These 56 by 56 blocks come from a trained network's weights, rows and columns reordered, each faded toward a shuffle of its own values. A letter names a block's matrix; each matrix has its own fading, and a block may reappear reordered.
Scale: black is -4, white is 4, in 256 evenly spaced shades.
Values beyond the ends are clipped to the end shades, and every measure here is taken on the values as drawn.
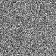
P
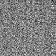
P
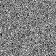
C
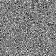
C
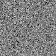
C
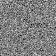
C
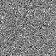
C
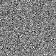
C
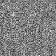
P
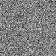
P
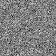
C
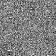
P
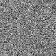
P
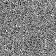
C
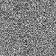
P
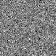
C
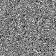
C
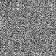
P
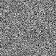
P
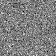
C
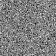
C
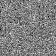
C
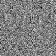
P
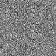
P
